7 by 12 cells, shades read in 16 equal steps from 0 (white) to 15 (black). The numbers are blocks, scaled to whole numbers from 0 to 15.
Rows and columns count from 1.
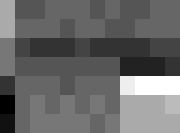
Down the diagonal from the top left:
5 9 12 10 10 9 9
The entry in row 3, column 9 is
12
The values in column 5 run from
8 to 12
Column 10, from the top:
10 9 12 13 0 5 5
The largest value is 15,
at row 6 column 1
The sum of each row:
109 107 136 129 77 94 92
